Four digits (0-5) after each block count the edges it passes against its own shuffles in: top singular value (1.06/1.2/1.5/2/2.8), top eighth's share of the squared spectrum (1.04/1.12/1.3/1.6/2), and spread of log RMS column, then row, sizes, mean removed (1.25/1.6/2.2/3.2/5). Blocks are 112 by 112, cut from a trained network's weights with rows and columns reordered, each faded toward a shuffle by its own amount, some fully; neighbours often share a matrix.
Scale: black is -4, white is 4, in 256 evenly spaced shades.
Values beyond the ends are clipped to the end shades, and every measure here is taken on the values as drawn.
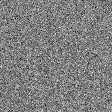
0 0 0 0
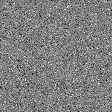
0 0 0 0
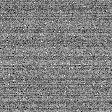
4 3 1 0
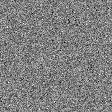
0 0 0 0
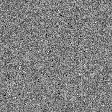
2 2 0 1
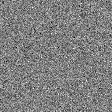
2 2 0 1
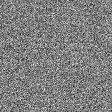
3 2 0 1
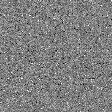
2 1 0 1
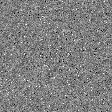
0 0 0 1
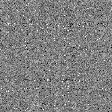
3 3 1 2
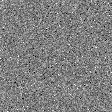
0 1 0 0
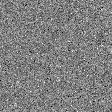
1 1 0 0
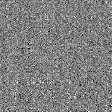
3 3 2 2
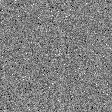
0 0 0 0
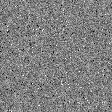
1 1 0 0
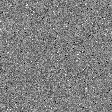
0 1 0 0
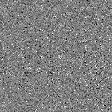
3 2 1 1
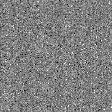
2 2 1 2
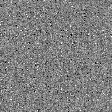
2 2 1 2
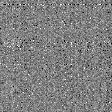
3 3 1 2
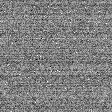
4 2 0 1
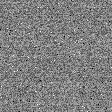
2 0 0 0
